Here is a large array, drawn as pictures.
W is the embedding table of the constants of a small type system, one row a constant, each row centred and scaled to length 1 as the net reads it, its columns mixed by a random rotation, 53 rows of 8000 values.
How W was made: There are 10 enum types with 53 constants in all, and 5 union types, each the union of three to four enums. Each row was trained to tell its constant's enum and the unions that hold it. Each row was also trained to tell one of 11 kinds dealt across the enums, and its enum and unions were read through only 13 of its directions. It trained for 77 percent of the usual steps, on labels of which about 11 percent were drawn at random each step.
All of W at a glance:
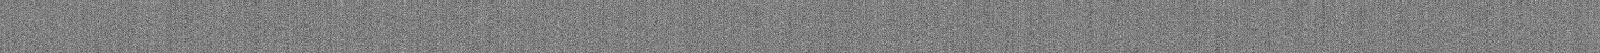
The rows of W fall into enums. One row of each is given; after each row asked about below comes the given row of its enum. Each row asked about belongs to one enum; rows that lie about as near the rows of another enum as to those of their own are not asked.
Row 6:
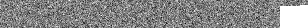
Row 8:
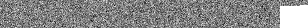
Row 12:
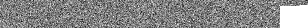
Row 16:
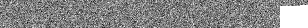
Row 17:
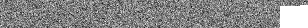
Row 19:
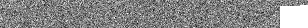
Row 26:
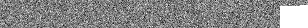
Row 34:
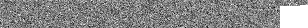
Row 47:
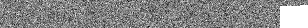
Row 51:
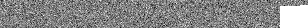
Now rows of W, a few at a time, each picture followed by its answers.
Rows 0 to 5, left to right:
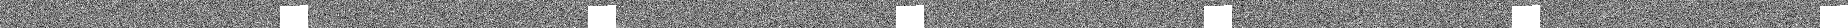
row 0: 12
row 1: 12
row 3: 12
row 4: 8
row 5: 12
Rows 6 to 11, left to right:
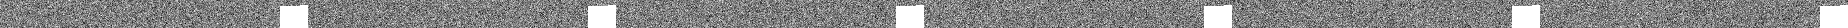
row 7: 26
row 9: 16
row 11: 6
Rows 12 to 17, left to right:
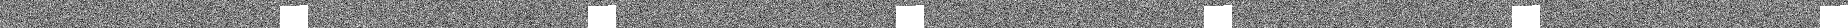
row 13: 6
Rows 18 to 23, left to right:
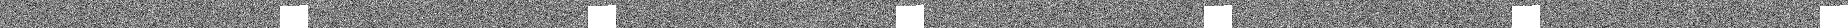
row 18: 26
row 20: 17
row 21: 6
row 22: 6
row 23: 26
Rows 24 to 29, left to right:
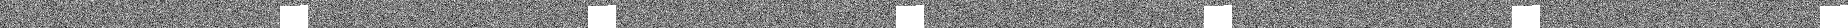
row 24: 19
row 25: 51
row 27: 26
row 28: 16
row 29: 8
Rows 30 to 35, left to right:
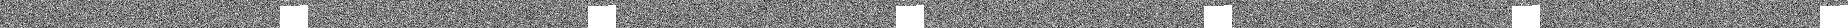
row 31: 6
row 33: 16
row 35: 17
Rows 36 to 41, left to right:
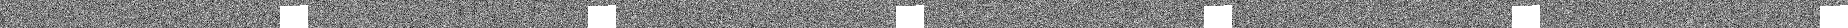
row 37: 47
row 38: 19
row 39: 12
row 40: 17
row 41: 26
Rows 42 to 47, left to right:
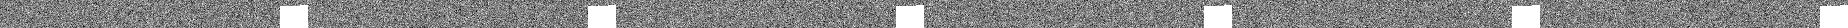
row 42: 26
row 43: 47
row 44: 47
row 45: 51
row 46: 16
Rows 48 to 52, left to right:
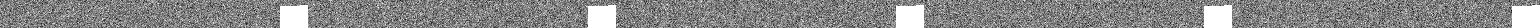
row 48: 12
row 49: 47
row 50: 17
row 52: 47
